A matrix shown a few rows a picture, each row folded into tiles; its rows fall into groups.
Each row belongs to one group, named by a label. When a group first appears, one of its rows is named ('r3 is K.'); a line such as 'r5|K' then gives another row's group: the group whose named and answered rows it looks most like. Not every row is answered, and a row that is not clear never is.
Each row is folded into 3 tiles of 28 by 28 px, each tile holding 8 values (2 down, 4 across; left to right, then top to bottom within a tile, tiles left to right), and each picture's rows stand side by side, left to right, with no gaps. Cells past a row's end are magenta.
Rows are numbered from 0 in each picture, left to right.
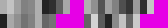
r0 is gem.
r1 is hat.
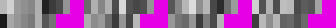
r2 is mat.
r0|gem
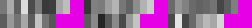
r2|hat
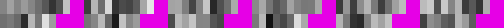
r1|mat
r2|gem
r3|hat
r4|hat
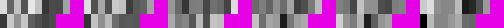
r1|gem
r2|hat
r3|mat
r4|mat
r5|gem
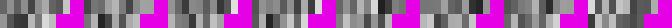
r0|hat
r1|hat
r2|hat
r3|hat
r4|mat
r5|hat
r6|hat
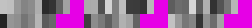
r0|gem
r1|gem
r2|mat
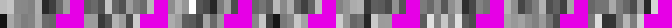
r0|gem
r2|mat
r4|mat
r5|gem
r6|gem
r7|hat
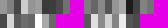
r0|gem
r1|gem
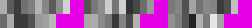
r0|hat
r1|mat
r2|hat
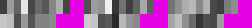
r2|mat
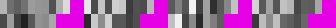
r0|hat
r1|gem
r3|gem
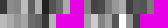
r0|mat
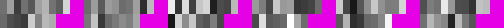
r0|hat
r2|gem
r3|gem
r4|hat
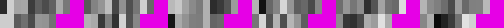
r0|mat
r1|mat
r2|gem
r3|gem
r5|hat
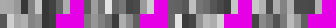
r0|gem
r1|mat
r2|hat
